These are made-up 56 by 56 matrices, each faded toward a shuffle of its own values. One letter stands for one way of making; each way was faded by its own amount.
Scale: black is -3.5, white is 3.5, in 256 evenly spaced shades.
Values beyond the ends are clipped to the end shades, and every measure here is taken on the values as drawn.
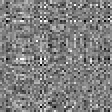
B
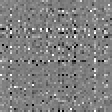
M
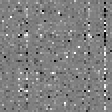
M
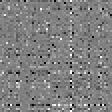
M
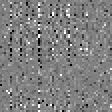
M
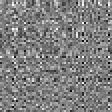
B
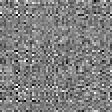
B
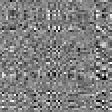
B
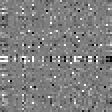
M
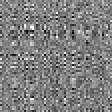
B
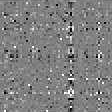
M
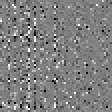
M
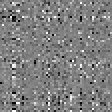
M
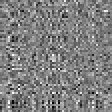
B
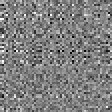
B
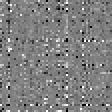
M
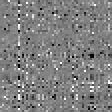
M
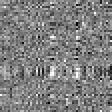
B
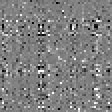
M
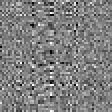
B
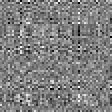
B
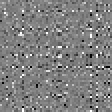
M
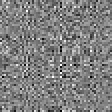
B
